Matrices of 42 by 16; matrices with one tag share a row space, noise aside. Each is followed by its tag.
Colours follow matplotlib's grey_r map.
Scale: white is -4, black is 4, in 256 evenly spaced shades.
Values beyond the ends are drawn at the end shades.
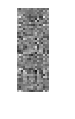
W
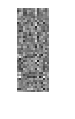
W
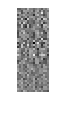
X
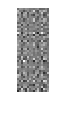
X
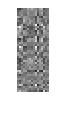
W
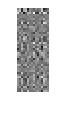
X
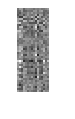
W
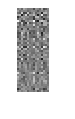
X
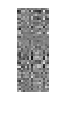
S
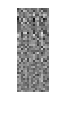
X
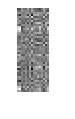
S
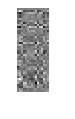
W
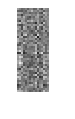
W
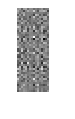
X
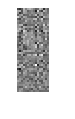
W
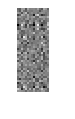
X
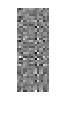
W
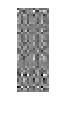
X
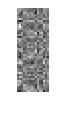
W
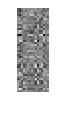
W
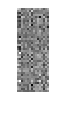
S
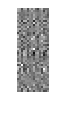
X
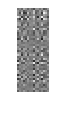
X
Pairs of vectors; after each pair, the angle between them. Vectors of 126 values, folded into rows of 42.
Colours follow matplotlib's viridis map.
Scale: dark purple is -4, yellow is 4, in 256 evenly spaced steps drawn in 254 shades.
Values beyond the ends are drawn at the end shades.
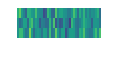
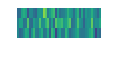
nearly opposite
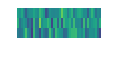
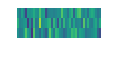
nearly parallel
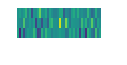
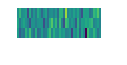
partly aligned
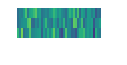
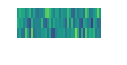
partly opposed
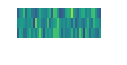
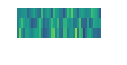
partly aligned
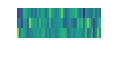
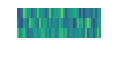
nearly parallel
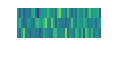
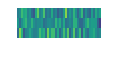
partly opposed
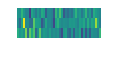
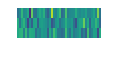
partly aligned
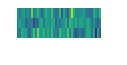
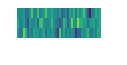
partly aligned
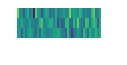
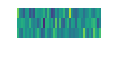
partly aligned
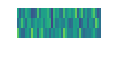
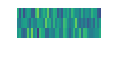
partly aligned
